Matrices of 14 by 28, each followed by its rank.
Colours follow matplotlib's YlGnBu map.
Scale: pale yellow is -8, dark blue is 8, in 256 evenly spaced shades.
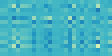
two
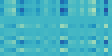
one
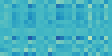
two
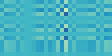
one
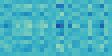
two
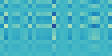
one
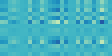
one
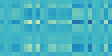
one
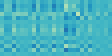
two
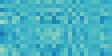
two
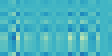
one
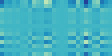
one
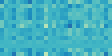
two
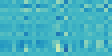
two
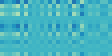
one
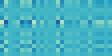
one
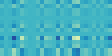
one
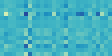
two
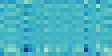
two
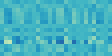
two
